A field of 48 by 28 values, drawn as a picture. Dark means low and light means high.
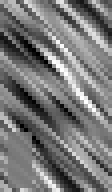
Odd patch: calmer, in the bottom left. Calmest part: bottom left. Odd rows or columns: none. Histogram: bell-shaped. Grain: diagonal, down to the right. Mirror symmetry: none.
